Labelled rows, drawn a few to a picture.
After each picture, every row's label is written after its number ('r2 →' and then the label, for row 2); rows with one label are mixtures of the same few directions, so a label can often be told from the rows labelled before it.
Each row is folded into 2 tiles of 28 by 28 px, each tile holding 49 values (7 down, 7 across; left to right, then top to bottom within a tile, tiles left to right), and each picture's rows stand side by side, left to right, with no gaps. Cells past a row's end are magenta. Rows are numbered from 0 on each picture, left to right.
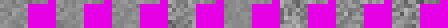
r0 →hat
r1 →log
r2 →hat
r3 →log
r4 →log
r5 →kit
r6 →hat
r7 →hat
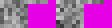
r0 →kit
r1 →log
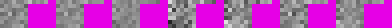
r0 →hat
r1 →hat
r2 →log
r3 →log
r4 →log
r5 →hat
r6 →log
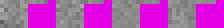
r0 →log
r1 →hat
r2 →hat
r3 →kit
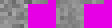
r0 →hat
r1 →kit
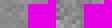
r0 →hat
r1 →log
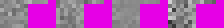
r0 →hat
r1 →kit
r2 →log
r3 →log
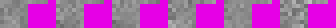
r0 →kit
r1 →log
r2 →log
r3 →log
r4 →log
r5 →hat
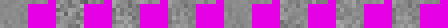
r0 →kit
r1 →hat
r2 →kit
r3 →kit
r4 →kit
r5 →log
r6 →log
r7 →kit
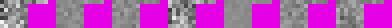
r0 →log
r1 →hat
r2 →hat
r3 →kit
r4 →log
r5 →hat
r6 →kit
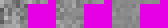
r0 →kit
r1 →log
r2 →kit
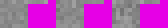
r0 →hat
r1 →log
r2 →kit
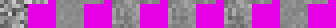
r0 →hat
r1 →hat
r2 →kit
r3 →kit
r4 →kit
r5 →hat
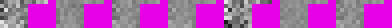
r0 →log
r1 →kit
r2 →log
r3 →log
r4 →log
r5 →log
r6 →log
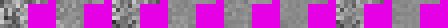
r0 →kit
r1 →log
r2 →log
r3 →kit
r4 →hat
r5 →log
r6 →log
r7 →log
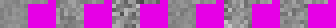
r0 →kit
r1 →kit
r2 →hat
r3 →hat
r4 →log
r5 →hat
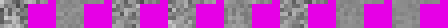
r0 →kit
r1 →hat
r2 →hat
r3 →log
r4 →kit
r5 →hat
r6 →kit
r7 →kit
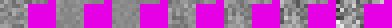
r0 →hat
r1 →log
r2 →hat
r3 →kit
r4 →kit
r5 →kit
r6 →log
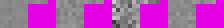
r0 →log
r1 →kit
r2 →log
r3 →hat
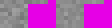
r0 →hat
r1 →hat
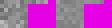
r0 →log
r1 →log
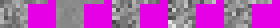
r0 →kit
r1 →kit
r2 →log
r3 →log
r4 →hat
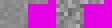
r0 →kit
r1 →hat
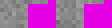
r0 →hat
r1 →log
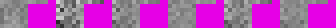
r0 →kit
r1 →log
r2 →log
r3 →hat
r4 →log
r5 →log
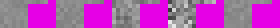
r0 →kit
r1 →log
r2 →kit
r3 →log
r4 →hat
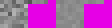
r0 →hat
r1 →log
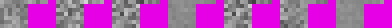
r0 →kit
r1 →hat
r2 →hat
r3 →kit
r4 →hat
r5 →log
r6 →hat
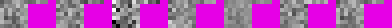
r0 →kit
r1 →hat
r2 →log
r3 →log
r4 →kit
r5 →hat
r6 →kit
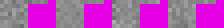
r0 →hat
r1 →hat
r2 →log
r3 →kit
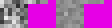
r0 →kit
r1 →hat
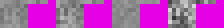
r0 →kit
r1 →kit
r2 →hat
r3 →kit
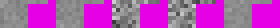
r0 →kit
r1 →log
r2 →log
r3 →hat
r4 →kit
